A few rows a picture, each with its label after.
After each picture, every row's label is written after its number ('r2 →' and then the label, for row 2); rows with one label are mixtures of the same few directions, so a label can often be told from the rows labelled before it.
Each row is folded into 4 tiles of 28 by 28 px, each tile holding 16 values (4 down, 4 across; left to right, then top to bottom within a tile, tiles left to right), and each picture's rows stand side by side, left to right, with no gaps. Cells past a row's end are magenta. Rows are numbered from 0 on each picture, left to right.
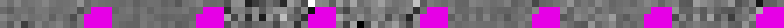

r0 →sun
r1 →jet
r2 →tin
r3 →sun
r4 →tin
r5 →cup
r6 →tin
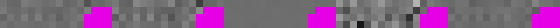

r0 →tin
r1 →tin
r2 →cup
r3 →sun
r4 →tin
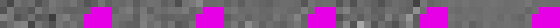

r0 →cup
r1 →jet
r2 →sun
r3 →sun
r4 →sun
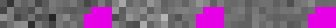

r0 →cup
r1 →cup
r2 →jet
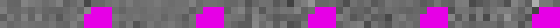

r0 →tin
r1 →sun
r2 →jet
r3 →cup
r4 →tin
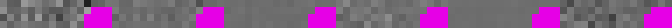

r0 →tin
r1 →tin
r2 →jet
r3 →cup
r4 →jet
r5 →cup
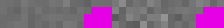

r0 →jet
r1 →cup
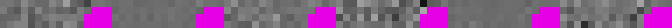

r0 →jet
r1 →tin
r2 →cup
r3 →tin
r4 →sun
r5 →sun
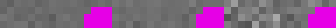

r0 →cup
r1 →sun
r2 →cup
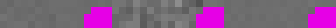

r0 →cup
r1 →jet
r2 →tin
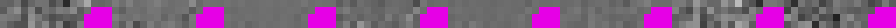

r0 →jet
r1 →sun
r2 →sun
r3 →sun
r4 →sun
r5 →jet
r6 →jet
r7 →cup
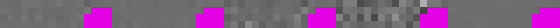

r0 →tin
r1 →sun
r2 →sun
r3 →tin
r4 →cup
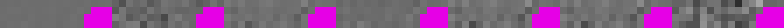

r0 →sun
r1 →cup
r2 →sun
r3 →sun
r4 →sun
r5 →sun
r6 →jet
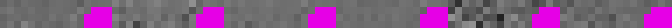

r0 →sun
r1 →sun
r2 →sun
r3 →tin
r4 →cup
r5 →cup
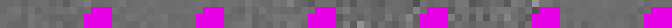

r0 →jet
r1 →cup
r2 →jet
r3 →sun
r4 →tin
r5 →sun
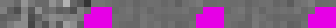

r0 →jet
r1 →jet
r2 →jet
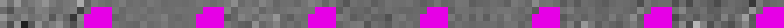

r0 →sun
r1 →cup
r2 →cup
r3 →cup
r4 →tin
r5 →sun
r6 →sun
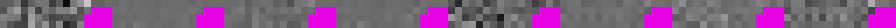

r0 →jet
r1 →sun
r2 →jet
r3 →sun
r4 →cup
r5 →tin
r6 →cup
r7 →tin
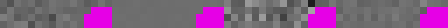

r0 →cup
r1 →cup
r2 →tin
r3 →tin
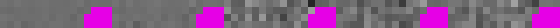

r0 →sun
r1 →sun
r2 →tin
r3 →jet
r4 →jet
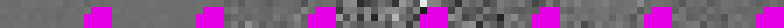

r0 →tin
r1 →cup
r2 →sun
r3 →tin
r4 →cup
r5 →sun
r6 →cup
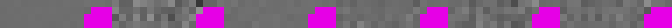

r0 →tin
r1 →tin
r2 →cup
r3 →sun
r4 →jet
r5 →tin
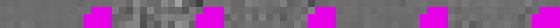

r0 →sun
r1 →jet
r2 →tin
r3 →jet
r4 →sun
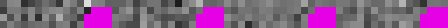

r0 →tin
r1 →jet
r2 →sun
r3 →jet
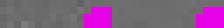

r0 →sun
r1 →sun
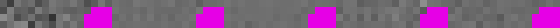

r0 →cup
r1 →tin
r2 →sun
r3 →tin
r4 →cup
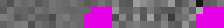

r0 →cup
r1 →tin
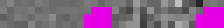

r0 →cup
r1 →jet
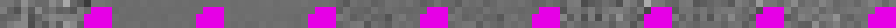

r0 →jet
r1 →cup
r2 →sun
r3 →cup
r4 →cup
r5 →tin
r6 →tin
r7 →cup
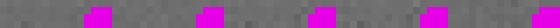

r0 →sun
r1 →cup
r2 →sun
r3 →sun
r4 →jet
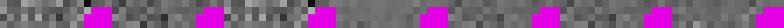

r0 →tin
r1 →cup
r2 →tin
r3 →sun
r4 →cup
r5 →cup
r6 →sun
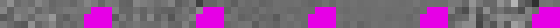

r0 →cup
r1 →tin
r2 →cup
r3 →sun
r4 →jet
